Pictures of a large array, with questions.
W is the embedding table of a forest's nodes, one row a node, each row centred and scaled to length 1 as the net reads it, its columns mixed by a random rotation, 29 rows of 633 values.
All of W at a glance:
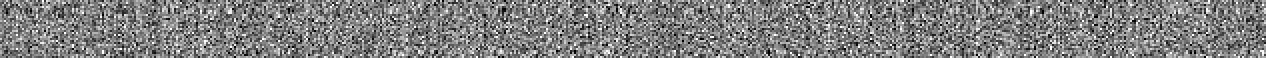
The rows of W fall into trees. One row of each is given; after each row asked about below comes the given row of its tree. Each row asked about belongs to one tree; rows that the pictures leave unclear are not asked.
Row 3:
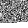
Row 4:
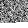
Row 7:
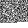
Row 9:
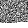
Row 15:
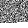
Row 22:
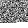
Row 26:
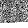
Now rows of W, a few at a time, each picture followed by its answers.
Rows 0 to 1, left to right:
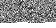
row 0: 15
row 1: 22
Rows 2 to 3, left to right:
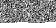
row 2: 26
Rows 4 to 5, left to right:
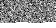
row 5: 4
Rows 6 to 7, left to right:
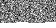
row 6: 4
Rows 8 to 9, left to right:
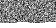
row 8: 7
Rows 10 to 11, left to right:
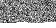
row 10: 22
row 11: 15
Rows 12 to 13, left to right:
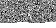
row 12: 7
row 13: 3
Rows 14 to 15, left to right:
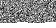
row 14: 22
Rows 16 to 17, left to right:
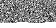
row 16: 4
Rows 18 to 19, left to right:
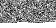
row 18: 3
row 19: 9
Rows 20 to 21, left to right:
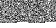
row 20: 7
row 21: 3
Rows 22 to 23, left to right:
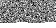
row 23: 4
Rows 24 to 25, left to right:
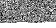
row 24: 7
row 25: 26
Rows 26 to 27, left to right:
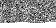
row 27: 9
